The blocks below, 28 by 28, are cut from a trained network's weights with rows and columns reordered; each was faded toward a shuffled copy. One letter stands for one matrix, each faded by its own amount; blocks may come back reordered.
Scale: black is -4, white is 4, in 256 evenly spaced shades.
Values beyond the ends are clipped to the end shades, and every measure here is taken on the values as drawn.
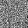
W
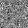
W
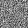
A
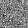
W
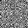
W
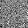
W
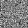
W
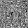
W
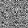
W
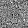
A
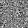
W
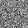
A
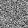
A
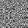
W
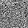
W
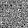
A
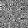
W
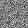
W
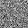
A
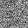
A
